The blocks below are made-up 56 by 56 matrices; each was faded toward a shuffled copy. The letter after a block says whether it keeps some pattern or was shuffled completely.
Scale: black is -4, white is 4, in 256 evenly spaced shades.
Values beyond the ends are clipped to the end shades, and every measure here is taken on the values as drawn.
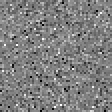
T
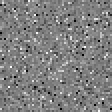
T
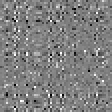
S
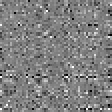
S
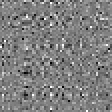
S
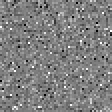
T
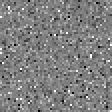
T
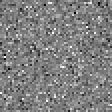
T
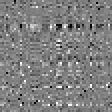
S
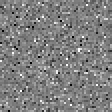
T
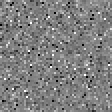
T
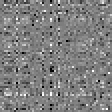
S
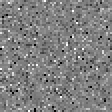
T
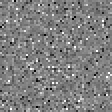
T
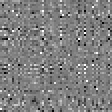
S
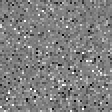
T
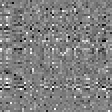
S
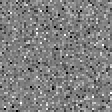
T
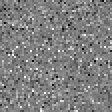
T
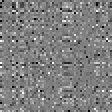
S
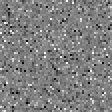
T
